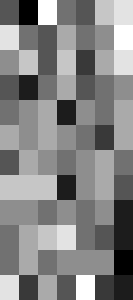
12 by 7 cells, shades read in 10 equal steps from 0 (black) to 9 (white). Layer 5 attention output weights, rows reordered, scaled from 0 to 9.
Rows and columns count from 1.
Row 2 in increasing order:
3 4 4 5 6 8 9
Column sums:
60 54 64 55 53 55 52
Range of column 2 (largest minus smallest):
7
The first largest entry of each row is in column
3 7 7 4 3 1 2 1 1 4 2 5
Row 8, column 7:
3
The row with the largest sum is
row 2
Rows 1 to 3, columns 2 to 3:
0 9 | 4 3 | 7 3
